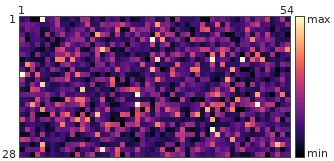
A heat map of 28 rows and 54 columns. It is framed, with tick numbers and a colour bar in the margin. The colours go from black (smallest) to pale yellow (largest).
No overall slope runs across the table. On average the colour sits 30% of the way up the scale. The values are skewed, with a long tail toward high values. The texture is fine-grained noise. No regular stripes run through it.
